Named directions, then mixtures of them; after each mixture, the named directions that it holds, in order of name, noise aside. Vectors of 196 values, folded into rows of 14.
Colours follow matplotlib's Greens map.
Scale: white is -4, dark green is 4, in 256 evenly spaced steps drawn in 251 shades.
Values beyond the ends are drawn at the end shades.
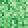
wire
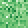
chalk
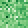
chalk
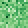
chalk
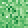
chalk, wire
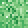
chalk, wire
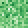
chalk, wire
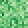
wire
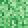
wire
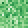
chalk, wire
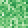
wire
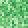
wire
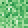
chalk, wire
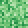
wire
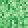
wire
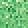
chalk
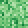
wire
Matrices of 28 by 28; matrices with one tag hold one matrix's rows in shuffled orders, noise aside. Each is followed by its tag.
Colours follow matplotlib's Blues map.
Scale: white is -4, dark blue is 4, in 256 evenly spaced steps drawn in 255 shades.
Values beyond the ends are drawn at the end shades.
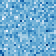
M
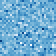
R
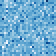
M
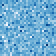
M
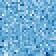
M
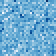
M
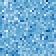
M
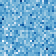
M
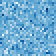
M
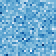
R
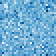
M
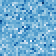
R
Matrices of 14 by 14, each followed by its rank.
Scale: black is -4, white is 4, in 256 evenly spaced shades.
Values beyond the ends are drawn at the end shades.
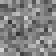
full rank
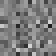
three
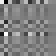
one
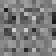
three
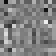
three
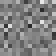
three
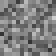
full rank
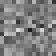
three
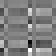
one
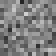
full rank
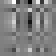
one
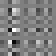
one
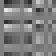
one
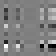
one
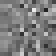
three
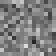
full rank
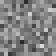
full rank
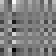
one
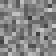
full rank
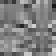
three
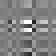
one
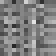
three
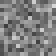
full rank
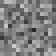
full rank
